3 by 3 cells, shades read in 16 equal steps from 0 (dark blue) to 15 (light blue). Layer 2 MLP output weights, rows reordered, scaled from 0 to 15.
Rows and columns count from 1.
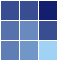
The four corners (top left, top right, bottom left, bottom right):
4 0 8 15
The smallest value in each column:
4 4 0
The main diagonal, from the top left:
4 9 15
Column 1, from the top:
4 7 8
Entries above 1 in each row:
2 3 3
